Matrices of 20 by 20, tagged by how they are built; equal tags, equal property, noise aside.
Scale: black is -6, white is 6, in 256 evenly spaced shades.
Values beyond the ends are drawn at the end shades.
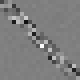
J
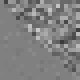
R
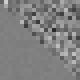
R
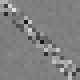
J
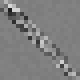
J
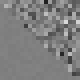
R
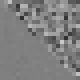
R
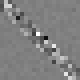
J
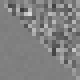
R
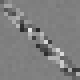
J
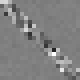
J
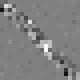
J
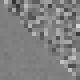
R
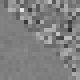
R
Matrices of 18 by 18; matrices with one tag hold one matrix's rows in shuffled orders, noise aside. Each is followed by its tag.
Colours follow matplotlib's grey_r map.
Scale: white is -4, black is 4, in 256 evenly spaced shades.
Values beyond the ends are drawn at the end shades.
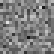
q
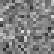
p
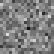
q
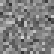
p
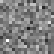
q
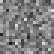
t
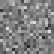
q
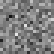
t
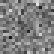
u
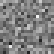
u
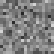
p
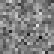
u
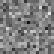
q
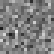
t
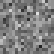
u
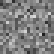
q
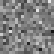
u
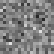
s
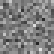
s
